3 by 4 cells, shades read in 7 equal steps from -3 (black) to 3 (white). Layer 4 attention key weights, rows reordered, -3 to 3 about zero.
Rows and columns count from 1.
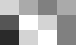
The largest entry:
3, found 2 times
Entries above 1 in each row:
1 2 2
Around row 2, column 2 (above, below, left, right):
1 2 -1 2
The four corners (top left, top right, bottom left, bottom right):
2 1 -2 0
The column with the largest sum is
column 2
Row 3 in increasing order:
-2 0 2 3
